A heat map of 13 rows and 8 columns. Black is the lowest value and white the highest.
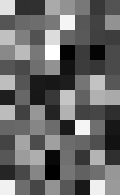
Calmest part: top right. Slope: none. Average level on the scale: 40%. Ninth with the highest average: top middle.
